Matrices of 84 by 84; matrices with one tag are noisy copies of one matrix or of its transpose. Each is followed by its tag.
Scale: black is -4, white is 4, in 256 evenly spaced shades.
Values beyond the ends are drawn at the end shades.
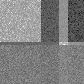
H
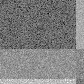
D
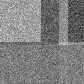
H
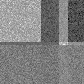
H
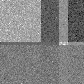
H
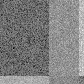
D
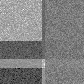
H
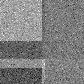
H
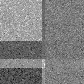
H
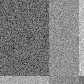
D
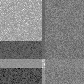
H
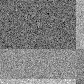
D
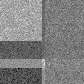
H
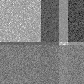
H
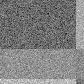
D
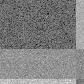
D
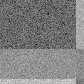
D
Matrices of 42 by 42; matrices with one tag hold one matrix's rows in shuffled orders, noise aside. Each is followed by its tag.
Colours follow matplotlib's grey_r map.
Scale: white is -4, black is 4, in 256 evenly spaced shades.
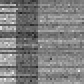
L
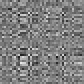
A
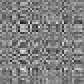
A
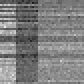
L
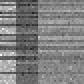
L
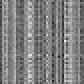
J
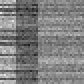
L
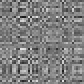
A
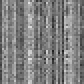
J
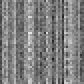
J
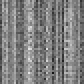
J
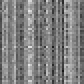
J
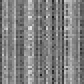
J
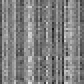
J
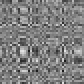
A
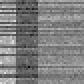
L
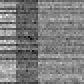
L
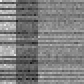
L
